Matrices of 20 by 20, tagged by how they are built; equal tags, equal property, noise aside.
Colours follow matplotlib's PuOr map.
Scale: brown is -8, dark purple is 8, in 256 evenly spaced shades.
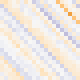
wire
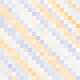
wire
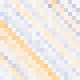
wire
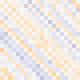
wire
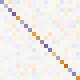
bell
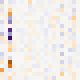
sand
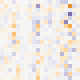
sand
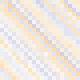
wire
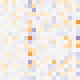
sand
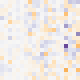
sand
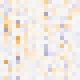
sand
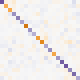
bell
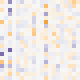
sand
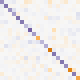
bell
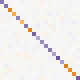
bell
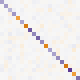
bell
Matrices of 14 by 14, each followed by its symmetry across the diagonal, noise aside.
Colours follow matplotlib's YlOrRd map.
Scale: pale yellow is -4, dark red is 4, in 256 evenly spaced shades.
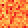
neither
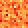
antisymmetric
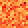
neither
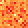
symmetric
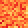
neither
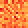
antisymmetric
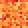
antisymmetric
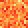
neither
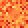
symmetric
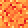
symmetric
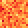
neither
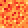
symmetric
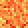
neither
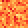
antisymmetric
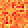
symmetric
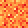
symmetric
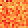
antisymmetric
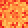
symmetric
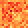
symmetric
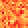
antisymmetric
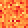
neither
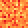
antisymmetric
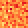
antisymmetric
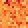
neither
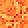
symmetric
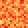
antisymmetric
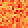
neither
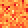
neither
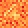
symmetric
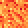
antisymmetric
